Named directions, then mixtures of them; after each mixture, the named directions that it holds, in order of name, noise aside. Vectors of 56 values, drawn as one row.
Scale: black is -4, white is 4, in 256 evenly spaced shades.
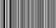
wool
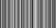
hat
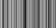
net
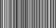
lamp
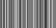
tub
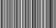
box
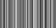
hat, tub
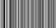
wool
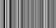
wool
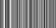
wool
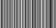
box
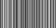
lamp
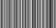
box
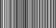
lamp
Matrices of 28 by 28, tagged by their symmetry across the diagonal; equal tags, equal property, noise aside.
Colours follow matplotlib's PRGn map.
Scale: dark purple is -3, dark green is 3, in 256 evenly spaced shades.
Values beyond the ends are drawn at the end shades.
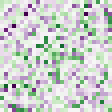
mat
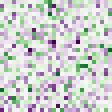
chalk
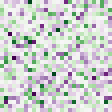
chalk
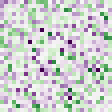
mat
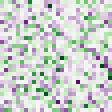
chalk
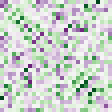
mat
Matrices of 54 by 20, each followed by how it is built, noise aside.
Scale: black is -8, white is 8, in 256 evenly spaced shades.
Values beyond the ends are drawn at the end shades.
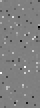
sparse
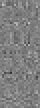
low rank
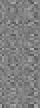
low rank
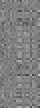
low rank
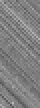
Toeplitz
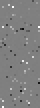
sparse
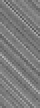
Toeplitz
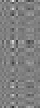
low rank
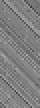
Toeplitz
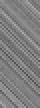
Toeplitz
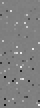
sparse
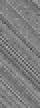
Toeplitz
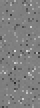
sparse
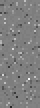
sparse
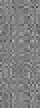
low rank
